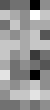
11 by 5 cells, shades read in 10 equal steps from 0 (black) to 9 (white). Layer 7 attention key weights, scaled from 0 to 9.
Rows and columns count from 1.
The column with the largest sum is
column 1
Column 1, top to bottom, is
3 7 4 6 7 7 6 8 6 5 4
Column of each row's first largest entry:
5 4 2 4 1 1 1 1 4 4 3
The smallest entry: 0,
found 2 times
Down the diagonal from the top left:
3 6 5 7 7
